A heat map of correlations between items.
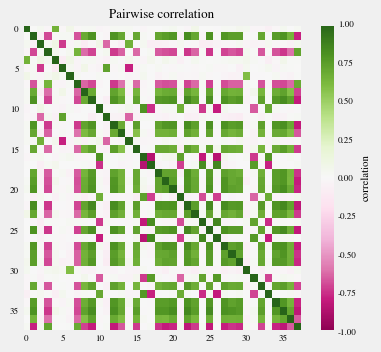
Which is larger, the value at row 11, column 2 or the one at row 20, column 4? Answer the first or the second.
the second
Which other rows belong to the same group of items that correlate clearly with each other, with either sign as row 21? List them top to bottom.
10, 16, 17, 24, 26, 31, 33
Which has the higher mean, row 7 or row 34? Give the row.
34
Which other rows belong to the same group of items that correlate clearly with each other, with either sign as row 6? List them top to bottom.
30
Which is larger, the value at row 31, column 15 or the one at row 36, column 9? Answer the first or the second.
the second
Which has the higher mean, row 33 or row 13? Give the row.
13
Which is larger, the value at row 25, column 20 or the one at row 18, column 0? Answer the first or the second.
the first
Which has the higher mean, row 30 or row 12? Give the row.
12
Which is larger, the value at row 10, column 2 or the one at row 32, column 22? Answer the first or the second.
the second
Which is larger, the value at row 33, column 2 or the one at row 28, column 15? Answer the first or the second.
the second
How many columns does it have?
38
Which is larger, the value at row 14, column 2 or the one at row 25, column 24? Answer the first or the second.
the first
